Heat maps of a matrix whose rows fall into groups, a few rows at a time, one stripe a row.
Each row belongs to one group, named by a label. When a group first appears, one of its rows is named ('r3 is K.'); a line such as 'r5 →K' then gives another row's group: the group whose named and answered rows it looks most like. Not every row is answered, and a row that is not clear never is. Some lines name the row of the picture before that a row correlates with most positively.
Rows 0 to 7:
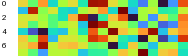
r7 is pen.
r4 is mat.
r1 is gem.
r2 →gem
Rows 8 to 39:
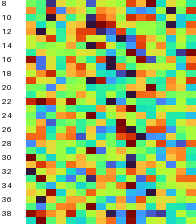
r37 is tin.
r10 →pen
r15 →gem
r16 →tin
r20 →pen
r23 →mat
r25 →mat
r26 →mat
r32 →gem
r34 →mat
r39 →gem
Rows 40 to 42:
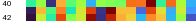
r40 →pen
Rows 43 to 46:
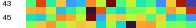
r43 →gem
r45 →tin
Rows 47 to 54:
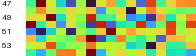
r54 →tin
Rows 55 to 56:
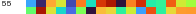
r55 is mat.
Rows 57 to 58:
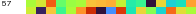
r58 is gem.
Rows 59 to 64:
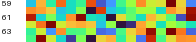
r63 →pen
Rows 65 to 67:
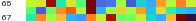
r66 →tin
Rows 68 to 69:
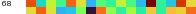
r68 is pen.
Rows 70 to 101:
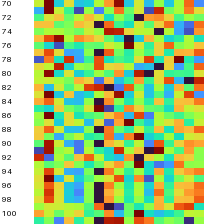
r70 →gem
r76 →mat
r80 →gem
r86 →gem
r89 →mat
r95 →gem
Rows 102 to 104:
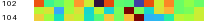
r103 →mat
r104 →mat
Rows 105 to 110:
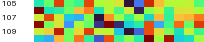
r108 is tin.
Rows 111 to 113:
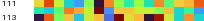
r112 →tin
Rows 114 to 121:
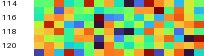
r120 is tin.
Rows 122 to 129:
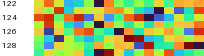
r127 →mat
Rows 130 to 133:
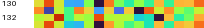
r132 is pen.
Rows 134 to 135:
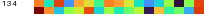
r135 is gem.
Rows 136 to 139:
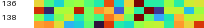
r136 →mat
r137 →tin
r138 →mat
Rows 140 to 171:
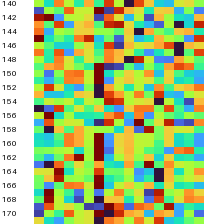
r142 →gem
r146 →mat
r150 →tin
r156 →gem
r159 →tin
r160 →tin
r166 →tin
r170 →tin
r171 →pen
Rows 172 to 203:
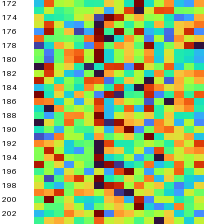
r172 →gem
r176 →gem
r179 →tin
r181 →gem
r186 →gem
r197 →tin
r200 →gem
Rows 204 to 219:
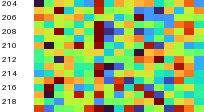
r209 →gem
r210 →tin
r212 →pen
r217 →tin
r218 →pen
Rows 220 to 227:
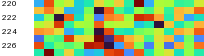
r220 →gem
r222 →pen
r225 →tin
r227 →gem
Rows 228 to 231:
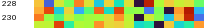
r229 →gem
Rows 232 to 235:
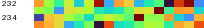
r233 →pen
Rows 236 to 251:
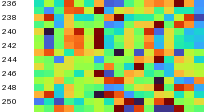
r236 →pen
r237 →tin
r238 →gem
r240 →tin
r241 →tin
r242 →tin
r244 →pen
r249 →gem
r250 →mat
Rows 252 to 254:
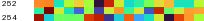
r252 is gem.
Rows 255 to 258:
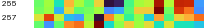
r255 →pen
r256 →pen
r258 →tin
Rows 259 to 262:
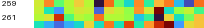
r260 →pen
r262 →mat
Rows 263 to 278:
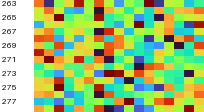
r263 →tin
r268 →gem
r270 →gem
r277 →mat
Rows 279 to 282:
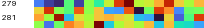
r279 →mat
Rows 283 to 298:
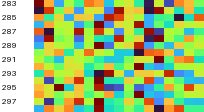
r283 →gem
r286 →gem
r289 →gem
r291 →pen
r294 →tin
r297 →tin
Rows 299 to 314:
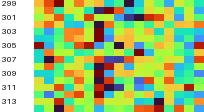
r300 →gem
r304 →tin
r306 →gem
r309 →tin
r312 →tin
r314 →pen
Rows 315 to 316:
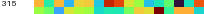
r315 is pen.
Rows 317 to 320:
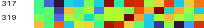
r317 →mat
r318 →pen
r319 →mat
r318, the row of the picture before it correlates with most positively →316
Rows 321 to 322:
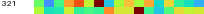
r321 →tin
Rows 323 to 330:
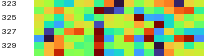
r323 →mat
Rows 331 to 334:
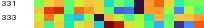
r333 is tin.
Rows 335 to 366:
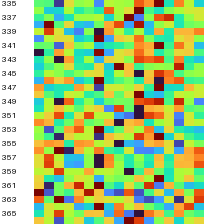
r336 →mat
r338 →gem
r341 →pen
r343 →pen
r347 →pen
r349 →pen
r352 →mat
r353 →tin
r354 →pen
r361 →tin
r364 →gem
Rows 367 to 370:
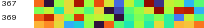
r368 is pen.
